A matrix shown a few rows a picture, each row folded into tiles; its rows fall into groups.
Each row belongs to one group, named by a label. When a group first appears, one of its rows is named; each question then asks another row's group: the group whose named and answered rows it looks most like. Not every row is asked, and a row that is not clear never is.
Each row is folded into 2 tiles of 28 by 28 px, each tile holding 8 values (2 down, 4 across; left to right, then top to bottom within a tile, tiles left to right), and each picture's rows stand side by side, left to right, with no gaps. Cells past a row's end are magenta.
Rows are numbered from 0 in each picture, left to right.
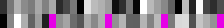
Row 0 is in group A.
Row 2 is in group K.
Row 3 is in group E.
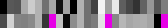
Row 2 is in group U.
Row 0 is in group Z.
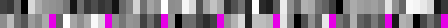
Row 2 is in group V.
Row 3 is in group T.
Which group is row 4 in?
E
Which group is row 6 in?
V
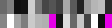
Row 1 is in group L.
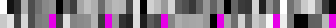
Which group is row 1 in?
Z
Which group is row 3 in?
U
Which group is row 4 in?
E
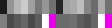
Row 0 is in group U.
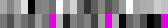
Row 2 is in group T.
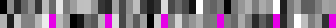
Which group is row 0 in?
E
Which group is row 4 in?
V
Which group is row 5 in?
A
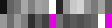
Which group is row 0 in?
V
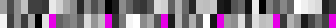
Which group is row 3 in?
L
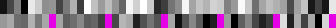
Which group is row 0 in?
K
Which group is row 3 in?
T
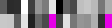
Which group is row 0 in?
V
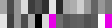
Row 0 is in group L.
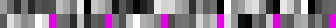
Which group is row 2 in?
A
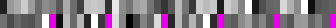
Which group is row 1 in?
L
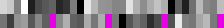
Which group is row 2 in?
T
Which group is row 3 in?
Z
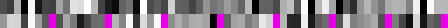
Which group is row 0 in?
E
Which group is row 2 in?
E
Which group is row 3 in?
U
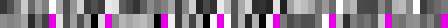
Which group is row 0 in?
V
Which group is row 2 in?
U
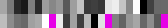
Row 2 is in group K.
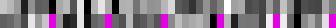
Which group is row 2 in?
V
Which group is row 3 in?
U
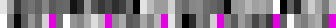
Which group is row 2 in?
K
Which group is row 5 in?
Z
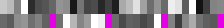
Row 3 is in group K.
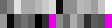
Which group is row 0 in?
T
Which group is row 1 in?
V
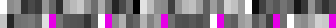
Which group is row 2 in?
K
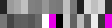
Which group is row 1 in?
L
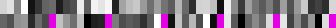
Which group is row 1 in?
V
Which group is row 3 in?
L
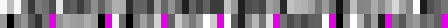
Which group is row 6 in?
A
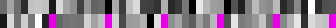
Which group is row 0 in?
L
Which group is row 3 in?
K
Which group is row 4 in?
Z
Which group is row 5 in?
E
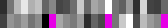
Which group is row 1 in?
V
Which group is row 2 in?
E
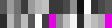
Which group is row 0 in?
L
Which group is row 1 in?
E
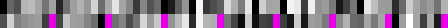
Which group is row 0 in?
Z
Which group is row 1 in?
Z
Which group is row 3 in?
E
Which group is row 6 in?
K
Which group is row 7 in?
A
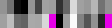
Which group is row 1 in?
A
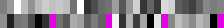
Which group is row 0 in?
T
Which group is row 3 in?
U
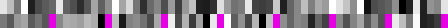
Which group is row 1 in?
U
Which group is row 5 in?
V
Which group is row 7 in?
V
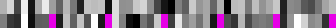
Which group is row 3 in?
Z
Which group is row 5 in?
A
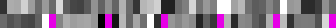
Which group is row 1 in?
U
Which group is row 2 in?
L
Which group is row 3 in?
V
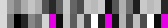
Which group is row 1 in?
L
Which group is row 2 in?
L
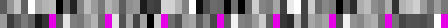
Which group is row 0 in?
T
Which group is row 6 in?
Z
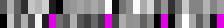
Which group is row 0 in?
L
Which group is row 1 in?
V
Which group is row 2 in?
Z
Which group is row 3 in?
A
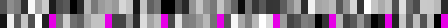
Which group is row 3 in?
Z
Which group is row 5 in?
T
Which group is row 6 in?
T
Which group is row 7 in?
L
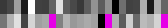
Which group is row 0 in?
E
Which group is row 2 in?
E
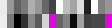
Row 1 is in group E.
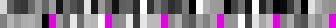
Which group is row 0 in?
U
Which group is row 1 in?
E
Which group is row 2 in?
E
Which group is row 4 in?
E
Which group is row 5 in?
K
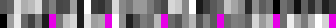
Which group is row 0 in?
A
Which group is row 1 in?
E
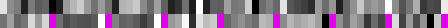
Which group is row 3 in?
E
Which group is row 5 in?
U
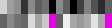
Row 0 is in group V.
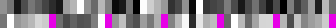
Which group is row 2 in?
K
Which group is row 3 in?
E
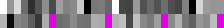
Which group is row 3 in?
K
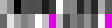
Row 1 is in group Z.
